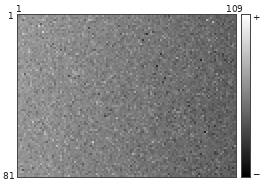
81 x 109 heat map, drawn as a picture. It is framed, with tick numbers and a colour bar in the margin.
The histogram is bell-shaped. Values rise toward the left. No regular stripes run through it. Fine speckle covers the field. No row or column stands out.
